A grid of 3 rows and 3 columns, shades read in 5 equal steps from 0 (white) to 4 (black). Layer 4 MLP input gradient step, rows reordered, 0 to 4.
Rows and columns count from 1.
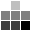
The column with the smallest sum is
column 1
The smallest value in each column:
0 1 0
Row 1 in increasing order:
0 0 1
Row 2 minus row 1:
2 1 2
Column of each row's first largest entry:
2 1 3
